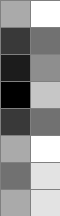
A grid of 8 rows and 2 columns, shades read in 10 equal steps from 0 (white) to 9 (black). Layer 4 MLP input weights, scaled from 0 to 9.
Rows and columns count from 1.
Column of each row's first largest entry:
1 1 1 1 1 1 1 1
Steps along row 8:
down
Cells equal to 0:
2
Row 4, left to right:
9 2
